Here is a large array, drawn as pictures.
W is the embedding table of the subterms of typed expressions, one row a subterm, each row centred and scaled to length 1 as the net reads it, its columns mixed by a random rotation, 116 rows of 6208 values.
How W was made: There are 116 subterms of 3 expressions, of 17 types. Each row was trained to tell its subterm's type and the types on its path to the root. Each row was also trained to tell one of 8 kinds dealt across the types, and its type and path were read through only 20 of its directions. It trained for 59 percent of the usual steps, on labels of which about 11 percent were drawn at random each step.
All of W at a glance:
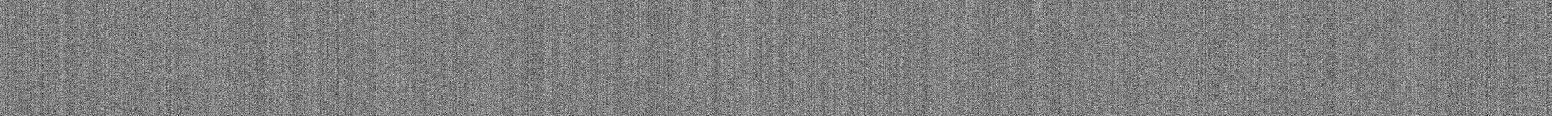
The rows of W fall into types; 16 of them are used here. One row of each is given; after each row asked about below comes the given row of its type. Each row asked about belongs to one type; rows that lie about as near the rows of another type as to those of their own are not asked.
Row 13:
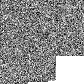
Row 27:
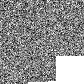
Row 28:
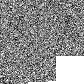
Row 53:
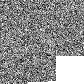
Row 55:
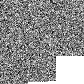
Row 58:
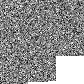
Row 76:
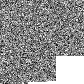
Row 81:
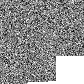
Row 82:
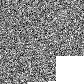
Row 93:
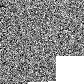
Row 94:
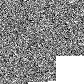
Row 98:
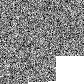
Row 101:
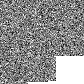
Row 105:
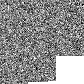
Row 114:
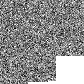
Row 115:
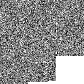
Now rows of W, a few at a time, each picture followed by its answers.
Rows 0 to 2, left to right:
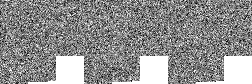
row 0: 53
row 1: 114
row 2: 81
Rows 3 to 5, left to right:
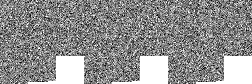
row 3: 58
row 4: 93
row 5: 105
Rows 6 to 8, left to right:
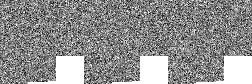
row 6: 58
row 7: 105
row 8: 13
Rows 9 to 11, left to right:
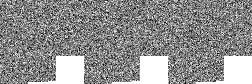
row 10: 27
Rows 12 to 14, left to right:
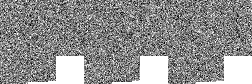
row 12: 58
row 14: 114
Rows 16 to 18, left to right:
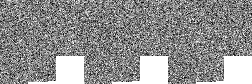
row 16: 55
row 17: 55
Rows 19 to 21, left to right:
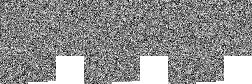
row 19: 53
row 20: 28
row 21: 53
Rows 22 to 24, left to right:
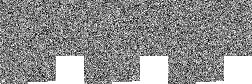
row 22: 27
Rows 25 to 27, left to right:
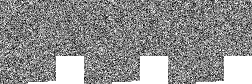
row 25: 105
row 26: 13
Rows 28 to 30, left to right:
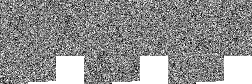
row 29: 76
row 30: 94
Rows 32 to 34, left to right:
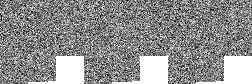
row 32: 93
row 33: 105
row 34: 93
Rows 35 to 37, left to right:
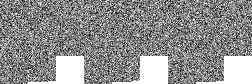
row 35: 93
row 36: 115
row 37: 93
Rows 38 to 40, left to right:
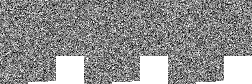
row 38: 28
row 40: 58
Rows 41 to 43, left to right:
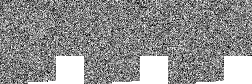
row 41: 114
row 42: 115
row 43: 13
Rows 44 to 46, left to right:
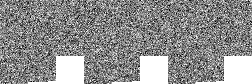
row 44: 81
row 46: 81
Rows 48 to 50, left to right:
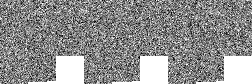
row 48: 53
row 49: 55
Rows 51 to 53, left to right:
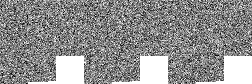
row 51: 94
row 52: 28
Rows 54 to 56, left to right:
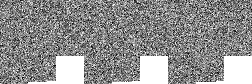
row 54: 27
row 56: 115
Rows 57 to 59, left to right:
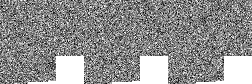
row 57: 114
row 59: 13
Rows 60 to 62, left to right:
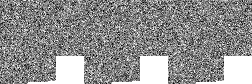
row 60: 13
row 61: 27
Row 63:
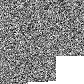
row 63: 58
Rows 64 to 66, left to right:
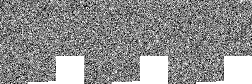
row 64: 93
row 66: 94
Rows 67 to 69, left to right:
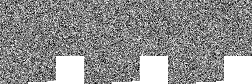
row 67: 13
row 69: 58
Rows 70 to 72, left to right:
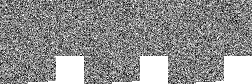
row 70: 13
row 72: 58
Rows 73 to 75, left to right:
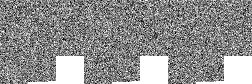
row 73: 27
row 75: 28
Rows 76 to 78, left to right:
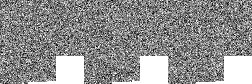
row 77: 114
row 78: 27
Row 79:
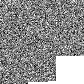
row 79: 94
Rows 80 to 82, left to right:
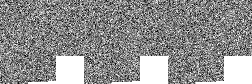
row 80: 53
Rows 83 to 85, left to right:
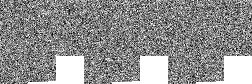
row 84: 94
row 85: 94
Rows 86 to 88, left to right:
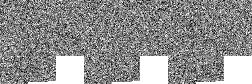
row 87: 115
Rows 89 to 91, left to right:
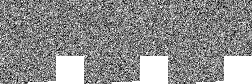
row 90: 82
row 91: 115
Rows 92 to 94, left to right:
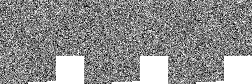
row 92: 53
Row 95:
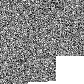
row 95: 115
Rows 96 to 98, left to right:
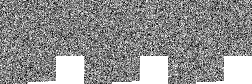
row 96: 114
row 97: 27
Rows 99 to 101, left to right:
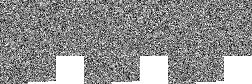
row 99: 55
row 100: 82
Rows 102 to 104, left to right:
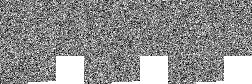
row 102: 93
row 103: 81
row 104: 58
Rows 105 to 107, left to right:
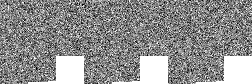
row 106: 28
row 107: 82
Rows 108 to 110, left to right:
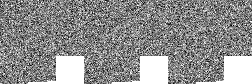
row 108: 53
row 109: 93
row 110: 13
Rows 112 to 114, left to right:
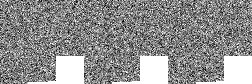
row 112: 82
